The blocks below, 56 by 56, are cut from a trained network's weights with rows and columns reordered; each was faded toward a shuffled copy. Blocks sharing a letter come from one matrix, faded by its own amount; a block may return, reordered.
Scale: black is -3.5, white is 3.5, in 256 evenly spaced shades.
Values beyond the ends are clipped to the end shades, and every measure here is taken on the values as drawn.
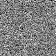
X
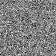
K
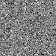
K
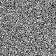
K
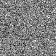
X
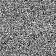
X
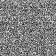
X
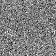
K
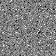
K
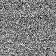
X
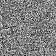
X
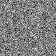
K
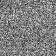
X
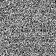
X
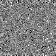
K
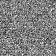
X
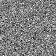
K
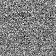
X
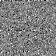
K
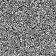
K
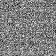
X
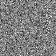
K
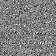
K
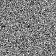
K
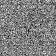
X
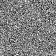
K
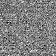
X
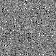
K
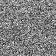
X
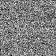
X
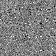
K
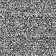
X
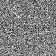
X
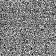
X
